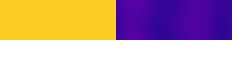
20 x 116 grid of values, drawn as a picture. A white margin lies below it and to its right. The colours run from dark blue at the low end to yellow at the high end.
The table splits into one row of 2 panels. Panel 1,1: very high, flat. Panel 1,2: very low, smooth, faint in contrast.
